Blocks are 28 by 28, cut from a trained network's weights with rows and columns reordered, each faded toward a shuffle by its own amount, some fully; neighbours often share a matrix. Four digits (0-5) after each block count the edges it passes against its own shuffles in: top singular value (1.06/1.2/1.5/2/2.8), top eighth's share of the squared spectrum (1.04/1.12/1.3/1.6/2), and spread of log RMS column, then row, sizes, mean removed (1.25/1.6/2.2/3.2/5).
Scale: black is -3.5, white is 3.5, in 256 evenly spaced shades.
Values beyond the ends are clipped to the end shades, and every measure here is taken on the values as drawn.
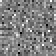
0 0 0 0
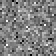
0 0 0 0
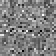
2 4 0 2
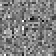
2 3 1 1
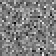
1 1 0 0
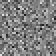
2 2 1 0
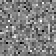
0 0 0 0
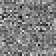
2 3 1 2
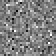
0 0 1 0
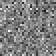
1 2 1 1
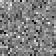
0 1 0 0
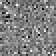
0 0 0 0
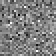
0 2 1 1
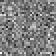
2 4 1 2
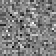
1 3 0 1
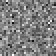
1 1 0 0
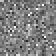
1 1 1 0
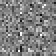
2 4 2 1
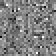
0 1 0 1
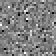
0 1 0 0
